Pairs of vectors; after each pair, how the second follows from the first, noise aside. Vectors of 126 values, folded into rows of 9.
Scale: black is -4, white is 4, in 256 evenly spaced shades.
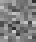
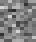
shuffled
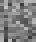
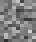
shuffled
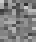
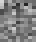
copied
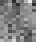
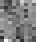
reversed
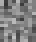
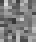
negated
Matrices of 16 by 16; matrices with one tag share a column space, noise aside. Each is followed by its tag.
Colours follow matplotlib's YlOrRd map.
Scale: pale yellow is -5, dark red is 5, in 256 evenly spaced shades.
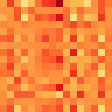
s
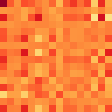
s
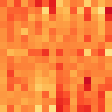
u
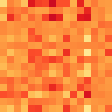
s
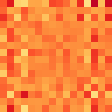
s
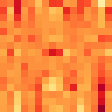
u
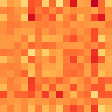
s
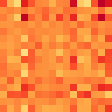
s
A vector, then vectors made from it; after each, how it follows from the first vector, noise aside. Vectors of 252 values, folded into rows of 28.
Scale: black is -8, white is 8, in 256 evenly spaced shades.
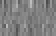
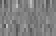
copied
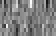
scaled up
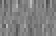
copied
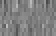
copied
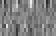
scaled up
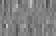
copied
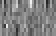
scaled up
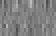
copied
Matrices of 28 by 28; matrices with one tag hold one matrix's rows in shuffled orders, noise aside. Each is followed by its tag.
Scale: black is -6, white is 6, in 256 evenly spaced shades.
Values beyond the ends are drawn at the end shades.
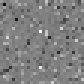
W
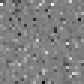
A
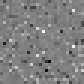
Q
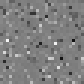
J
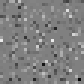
A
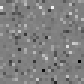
A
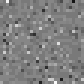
J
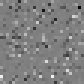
A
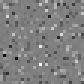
W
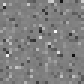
J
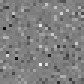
W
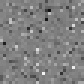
Q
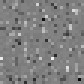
A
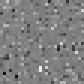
W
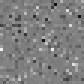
A
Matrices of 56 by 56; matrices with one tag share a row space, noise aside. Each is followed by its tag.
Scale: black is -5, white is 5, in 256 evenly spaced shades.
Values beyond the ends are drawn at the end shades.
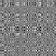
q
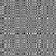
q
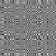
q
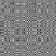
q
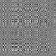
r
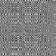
r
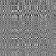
r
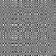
r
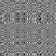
q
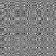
q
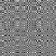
q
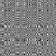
q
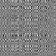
r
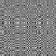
q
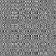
r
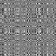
q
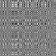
r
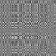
r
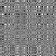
q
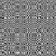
q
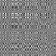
r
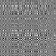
r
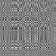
r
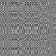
r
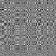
q
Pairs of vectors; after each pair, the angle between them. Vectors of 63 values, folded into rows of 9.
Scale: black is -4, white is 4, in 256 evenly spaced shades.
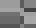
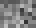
partly opposed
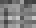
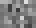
partly opposed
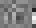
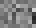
nearly opposite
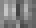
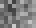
partly opposed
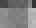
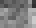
nearly parallel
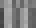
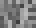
partly aligned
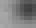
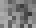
partly aligned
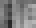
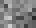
partly opposed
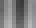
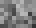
partly opposed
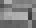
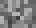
orthogonal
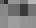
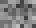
partly aligned
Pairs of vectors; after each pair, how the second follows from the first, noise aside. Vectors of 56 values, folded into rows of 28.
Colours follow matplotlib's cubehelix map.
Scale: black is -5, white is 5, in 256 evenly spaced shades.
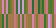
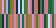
scaled up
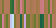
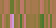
shrunk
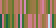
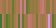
shrunk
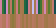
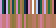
scaled up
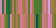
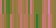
shrunk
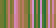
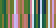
scaled up
